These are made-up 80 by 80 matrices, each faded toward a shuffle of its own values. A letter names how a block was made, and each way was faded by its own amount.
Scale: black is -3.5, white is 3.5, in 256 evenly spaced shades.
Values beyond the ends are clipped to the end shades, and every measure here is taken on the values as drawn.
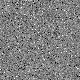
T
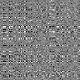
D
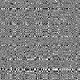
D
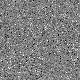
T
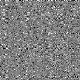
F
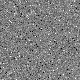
T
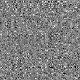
F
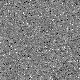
T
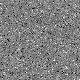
T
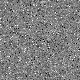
T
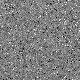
T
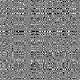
D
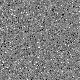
T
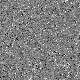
T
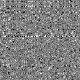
F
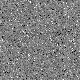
T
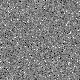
T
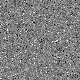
T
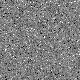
T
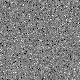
T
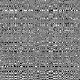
D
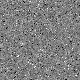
T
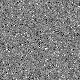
T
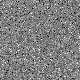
T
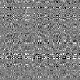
D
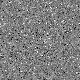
T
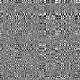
D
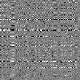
D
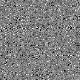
F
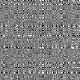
D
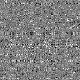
F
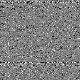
F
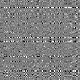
D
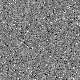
T
